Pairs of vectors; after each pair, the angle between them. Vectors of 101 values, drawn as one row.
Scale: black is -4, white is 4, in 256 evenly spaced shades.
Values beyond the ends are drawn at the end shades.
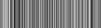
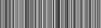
partly opposed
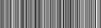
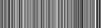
partly opposed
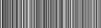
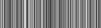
partly aligned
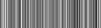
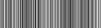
orthogonal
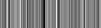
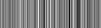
partly aligned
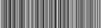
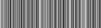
partly aligned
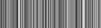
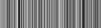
nearly opposite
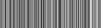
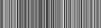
orthogonal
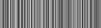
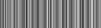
orthogonal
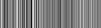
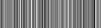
partly opposed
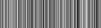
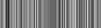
orthogonal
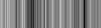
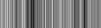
nearly parallel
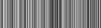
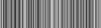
partly opposed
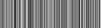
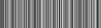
orthogonal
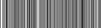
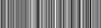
partly opposed
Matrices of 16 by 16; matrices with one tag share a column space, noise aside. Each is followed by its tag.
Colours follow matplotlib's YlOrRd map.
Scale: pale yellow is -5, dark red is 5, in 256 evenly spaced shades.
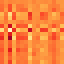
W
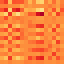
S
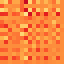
S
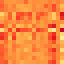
W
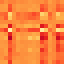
W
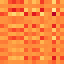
S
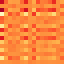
S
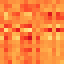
W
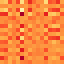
S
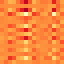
S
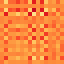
S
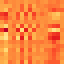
W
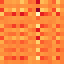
S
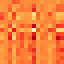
W
